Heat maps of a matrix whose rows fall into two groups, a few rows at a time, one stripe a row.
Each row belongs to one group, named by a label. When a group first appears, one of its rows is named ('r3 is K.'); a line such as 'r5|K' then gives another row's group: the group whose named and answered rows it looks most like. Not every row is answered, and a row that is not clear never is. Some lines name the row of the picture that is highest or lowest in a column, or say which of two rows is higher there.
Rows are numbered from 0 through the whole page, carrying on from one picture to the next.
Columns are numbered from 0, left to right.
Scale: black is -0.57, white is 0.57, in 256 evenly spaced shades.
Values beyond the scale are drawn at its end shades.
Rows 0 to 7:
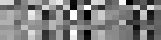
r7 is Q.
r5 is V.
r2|Q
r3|Q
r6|Q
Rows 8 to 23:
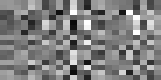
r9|Q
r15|Q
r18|V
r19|V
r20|Q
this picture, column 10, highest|10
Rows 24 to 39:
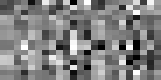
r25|V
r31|Q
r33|V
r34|Q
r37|Q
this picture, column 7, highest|35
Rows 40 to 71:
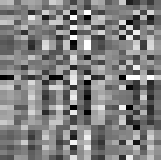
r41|Q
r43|Q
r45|V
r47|V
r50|V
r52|V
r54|Q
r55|V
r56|Q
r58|Q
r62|Q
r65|V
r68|V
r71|V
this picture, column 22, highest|55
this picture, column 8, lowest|55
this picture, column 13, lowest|55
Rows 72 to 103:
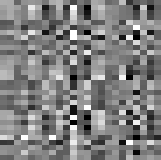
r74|Q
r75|Q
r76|V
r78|Q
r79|V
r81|Q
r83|Q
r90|V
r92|V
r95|Q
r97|Q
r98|Q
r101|Q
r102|V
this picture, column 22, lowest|99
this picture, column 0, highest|99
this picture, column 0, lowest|100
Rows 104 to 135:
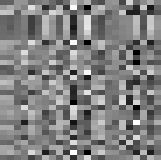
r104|V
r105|Q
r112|Q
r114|V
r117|V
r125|V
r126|Q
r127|Q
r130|Q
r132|V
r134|Q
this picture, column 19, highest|128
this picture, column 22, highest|128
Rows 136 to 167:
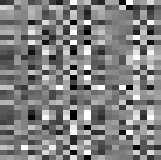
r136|V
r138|Q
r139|Q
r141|Q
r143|V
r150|Q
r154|V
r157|V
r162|V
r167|Q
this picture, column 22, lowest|165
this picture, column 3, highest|165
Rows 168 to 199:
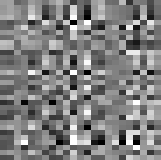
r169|Q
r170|Q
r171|Q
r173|V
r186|V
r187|Q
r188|V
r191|V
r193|Q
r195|V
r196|V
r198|Q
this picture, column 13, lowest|196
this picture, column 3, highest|196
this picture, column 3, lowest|188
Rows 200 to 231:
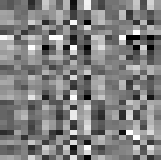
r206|V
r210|Q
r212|Q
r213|V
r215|Q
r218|Q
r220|V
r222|V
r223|V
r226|V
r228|Q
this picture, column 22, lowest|207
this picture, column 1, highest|207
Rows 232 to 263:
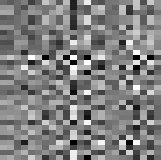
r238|V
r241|V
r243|Q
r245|V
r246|Q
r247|V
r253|V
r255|Q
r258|Q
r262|V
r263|Q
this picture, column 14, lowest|245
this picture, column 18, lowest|260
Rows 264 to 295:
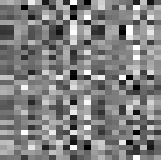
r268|Q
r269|V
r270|V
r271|V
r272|Q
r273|V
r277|V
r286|V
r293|Q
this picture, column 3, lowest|265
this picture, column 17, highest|279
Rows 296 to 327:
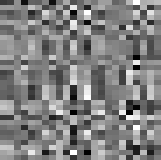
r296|V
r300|Q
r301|V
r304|Q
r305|Q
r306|Q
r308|V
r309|V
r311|V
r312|V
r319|V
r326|Q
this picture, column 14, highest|318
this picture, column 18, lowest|318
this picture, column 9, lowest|326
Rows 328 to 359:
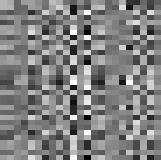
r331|Q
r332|V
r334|Q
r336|Q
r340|Q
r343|V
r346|Q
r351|Q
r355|V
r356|Q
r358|V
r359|Q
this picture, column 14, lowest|344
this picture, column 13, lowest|344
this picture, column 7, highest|328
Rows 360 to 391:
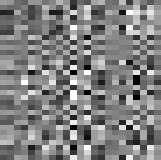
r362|V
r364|V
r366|V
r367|Q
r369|Q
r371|Q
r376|V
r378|Q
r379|V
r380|V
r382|Q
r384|V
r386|Q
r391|V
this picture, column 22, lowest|376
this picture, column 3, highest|376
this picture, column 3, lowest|385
